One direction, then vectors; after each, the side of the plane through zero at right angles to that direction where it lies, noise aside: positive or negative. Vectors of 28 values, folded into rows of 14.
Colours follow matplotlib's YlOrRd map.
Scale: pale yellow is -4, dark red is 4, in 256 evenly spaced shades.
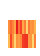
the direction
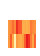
positive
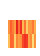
positive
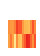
positive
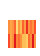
negative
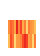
positive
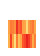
positive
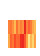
positive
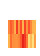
positive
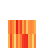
positive
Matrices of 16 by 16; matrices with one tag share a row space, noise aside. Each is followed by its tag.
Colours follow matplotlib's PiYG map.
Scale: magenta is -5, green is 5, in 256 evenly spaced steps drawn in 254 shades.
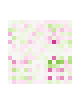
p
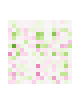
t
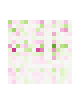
t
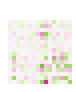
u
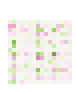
t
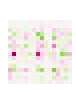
t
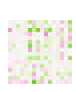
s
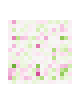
t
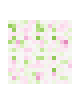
t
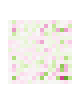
u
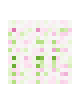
t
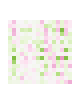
u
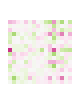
p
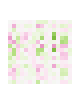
t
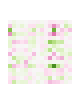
p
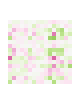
p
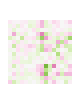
u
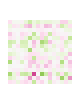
s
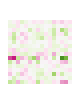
t
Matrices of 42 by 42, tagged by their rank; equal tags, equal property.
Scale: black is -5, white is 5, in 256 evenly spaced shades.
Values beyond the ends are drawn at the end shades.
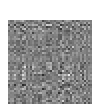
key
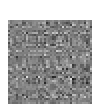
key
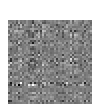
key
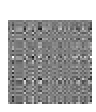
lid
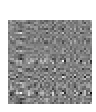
key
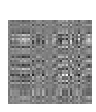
lid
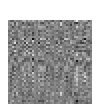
key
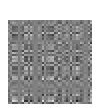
lid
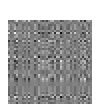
lid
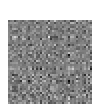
key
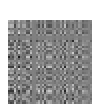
lid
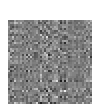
key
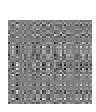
lid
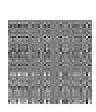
lid
